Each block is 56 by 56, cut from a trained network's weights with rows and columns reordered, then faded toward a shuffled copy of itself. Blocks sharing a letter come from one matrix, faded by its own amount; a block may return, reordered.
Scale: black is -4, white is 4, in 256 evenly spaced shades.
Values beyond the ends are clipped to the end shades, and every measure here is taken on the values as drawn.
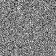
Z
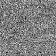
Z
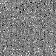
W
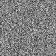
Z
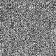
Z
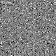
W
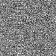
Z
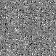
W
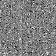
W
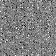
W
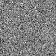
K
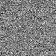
Z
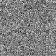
Z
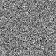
Z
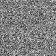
Z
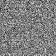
Z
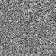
Z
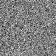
K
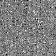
W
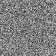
Z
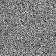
Z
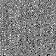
W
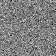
K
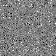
W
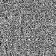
Z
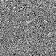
Z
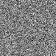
K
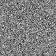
K
